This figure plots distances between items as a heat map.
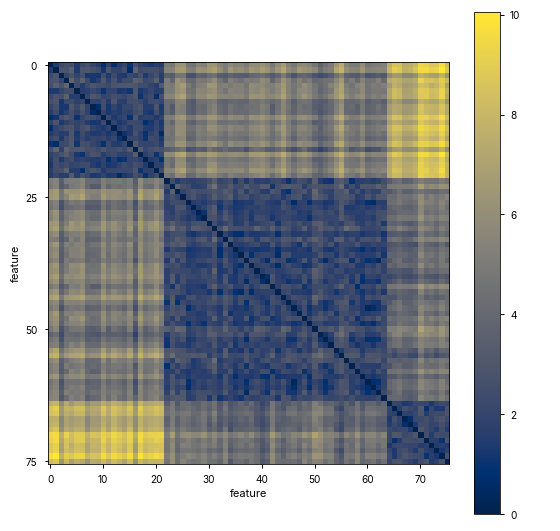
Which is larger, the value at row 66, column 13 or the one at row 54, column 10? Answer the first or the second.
the first
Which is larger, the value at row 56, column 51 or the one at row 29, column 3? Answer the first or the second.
the second
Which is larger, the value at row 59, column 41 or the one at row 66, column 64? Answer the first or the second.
the second
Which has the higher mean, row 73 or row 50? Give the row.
73
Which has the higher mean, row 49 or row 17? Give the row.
17
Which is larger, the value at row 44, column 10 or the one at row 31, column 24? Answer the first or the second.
the first
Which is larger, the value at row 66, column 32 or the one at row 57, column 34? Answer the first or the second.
the first
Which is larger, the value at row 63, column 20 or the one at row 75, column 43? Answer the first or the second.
the first
